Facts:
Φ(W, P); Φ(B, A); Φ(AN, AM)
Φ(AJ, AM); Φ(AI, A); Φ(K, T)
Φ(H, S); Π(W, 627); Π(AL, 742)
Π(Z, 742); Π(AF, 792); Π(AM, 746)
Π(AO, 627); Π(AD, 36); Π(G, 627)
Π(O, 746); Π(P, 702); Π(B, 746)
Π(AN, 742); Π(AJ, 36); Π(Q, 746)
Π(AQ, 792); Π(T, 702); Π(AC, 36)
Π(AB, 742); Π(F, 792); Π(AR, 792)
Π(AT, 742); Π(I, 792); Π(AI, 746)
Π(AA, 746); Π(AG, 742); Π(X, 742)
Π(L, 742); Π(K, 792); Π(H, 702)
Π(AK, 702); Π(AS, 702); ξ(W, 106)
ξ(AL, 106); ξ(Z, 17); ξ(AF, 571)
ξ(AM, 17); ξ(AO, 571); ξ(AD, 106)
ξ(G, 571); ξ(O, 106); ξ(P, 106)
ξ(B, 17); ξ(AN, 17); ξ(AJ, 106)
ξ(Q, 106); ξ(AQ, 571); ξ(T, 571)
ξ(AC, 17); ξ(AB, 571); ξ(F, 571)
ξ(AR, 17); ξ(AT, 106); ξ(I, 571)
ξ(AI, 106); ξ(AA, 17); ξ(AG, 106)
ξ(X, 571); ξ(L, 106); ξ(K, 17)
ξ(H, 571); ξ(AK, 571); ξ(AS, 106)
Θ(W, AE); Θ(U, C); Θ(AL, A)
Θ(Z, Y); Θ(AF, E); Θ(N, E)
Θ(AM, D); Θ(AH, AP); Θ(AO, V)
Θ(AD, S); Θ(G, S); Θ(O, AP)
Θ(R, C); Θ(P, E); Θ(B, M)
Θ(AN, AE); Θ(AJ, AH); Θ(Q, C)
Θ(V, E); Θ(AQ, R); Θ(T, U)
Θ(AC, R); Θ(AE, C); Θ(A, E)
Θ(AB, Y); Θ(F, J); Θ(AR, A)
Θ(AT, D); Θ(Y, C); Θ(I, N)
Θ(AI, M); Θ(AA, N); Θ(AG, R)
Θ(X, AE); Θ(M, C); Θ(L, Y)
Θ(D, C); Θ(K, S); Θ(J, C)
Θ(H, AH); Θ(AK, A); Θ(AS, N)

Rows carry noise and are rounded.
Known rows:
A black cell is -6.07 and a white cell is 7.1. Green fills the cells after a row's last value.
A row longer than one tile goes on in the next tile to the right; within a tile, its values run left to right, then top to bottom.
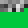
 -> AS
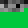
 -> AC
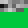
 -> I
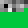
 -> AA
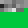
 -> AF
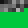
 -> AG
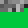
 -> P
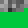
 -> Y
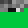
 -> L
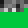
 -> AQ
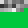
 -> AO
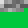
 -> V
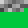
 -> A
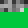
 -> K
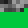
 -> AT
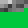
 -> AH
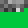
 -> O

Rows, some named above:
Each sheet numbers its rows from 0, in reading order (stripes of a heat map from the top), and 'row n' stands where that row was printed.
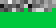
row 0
H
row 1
AK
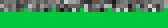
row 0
R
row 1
D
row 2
AJ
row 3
AM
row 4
AQ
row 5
X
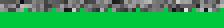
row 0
Z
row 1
R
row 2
L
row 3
Q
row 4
AT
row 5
AP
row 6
AJ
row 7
AB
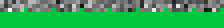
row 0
AR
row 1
E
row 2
AD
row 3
S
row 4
D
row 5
G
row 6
AN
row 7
L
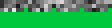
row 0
AQ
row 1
AL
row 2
N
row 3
W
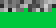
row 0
AB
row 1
AL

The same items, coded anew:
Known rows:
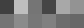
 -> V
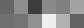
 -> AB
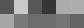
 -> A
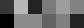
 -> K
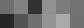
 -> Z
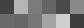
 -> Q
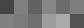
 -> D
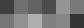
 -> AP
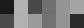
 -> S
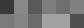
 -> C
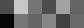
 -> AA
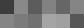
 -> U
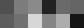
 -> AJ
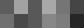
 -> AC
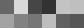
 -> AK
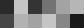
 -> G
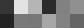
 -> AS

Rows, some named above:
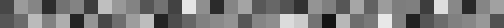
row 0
O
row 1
AG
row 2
P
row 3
H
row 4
AQ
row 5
P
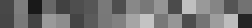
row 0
AN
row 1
Y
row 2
AG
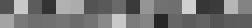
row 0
A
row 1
AH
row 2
AR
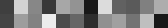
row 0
I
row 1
AD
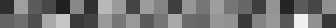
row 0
W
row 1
N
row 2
R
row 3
X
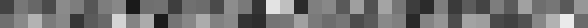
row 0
AP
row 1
AJ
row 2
AP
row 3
AS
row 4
AC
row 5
AE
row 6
L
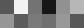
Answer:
AL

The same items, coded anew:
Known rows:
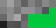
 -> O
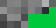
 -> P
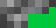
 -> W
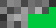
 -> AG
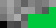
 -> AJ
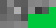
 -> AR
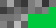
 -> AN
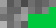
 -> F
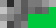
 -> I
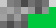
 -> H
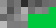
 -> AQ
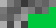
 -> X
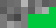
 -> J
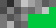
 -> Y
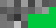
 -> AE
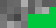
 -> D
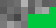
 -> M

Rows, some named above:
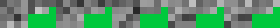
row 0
R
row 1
AC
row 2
AA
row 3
AP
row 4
AP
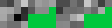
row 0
N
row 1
Z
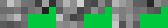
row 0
AD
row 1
S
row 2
G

